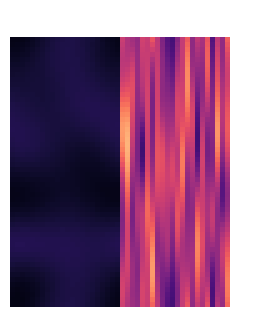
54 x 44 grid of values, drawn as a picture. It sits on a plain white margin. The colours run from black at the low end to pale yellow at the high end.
It is made of 1 by 2 panels. Panel 1,1: very low, smooth, faint in contrast. Panel 1,2: middling, streaked downward, strong in contrast.
